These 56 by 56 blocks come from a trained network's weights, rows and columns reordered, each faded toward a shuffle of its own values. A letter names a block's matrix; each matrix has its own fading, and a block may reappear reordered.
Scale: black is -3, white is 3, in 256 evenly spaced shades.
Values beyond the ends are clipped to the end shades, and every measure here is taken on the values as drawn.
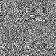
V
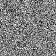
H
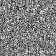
H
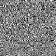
V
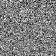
H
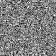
H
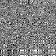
V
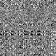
V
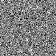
H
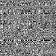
V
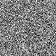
H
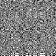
V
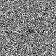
H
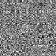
V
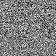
H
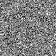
H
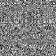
V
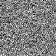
H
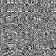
V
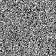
H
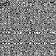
V
